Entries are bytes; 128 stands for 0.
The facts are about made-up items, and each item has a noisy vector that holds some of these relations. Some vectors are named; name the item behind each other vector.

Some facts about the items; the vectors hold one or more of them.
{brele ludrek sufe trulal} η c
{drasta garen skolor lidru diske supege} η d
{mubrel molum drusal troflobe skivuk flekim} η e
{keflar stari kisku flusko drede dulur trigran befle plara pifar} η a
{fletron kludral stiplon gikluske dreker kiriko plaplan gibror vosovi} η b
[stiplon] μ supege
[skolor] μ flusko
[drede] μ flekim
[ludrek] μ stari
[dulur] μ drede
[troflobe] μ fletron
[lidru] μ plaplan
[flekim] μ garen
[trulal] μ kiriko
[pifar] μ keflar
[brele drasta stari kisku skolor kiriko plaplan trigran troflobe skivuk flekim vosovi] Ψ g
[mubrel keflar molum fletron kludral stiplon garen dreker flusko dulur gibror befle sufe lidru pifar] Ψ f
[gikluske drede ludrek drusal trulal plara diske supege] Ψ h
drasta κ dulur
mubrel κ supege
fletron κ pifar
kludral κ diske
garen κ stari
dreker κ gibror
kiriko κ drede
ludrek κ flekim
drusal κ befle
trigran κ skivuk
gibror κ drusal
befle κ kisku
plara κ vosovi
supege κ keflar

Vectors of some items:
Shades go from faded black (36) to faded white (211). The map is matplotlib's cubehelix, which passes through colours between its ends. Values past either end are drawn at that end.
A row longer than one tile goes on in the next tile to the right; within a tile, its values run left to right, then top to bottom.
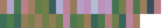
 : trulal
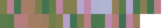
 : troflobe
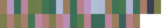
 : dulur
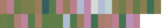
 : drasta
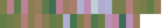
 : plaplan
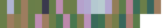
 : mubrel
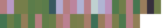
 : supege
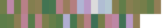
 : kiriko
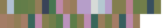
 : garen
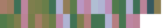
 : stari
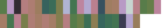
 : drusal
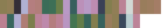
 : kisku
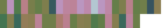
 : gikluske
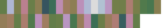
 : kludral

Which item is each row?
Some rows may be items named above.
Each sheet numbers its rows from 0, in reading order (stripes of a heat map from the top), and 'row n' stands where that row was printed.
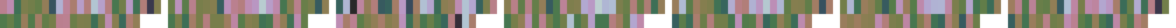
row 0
diske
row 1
gikluske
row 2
gibror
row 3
trigran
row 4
ludrek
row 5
molum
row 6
drede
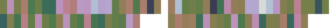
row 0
plara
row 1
garen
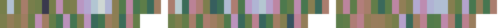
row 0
mubrel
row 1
sufe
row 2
troflobe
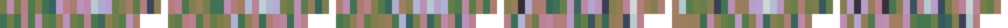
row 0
plara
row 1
skolor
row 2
brele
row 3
kisku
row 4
garen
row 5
befle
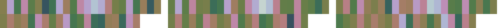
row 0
flusko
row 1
stiplon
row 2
vosovi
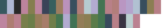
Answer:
dreker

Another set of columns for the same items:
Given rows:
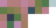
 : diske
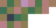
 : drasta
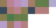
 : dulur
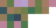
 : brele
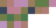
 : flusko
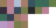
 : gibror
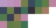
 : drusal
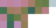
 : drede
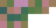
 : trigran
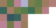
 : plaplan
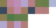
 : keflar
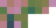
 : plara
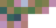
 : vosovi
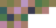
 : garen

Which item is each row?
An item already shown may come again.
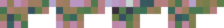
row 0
trulal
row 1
stari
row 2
kisku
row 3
kiriko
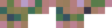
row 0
skolor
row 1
lidru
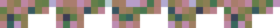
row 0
supege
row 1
diske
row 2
stari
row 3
stiplon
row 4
gikluske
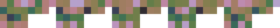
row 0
skolor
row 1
sufe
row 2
molum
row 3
mubrel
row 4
trulal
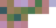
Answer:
stari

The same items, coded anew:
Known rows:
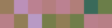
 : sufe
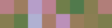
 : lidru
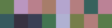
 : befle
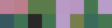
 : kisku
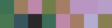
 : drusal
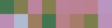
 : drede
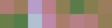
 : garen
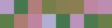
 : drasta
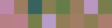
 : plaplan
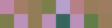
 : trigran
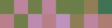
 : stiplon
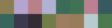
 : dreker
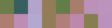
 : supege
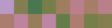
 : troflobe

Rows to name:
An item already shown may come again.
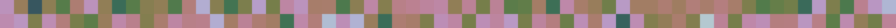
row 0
vosovi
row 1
gikluske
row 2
ludrek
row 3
drede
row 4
stiplon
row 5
trigran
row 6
mubrel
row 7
diske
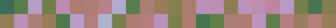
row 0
plara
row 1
skolor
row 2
flusko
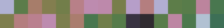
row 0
skolor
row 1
gibror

